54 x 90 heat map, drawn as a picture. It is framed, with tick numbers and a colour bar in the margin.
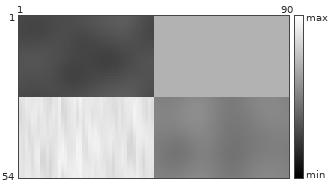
It is made of 2 by 2 panels. Panel 1,1: low, smooth, faint in contrast. Panel 1,2: high, flat. Panel 2,1: very high, streaked downward, faint in contrast. Panel 2,2: middling, smooth, faint in contrast.
